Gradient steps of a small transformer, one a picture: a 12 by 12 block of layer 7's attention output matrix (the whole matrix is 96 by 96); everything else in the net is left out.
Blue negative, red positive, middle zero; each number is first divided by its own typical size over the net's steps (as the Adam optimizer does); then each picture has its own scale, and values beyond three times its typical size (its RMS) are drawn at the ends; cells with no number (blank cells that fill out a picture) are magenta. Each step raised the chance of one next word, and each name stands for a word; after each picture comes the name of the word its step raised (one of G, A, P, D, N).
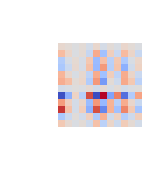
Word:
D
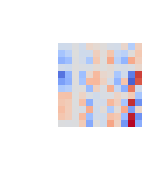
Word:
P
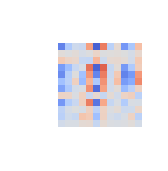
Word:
P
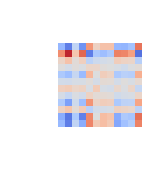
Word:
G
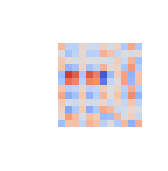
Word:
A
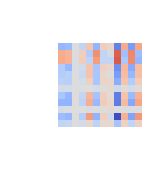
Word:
G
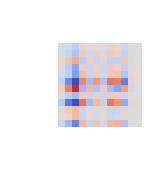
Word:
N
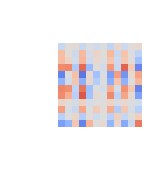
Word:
A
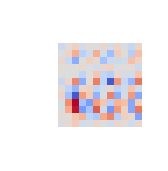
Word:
D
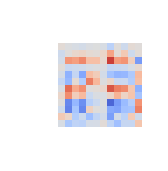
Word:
D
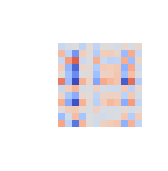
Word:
N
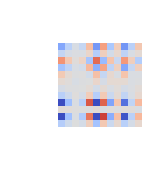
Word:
P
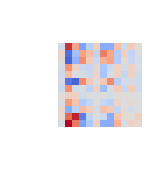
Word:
G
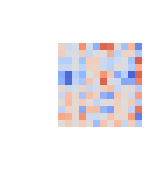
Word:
P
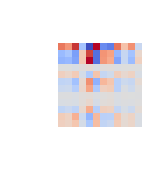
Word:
G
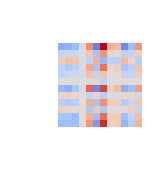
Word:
P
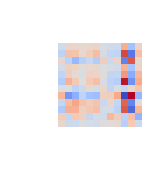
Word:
D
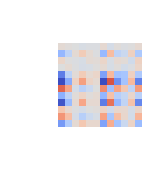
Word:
N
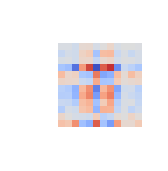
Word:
A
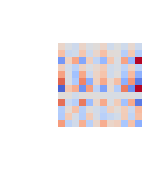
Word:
N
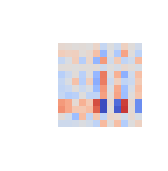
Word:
D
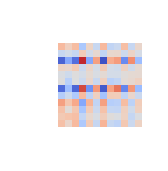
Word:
D
